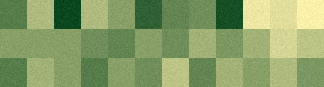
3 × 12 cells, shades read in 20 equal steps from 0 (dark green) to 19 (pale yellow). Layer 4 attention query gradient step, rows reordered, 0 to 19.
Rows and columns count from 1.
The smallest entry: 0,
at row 1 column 3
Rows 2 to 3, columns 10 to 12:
12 16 14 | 10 13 9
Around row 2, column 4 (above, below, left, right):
13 6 10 7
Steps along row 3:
up down down up down up down up down up down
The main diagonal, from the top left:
6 10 10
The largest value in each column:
10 13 10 13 10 10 14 12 12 18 17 19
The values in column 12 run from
9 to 19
